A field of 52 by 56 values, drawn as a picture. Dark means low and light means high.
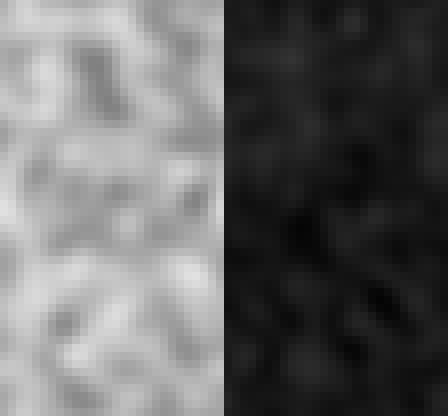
It is made of 1 by 2 panels. Panel 1,1: high, blotchy. Panel 1,2: very low, blotchy, faint in contrast.
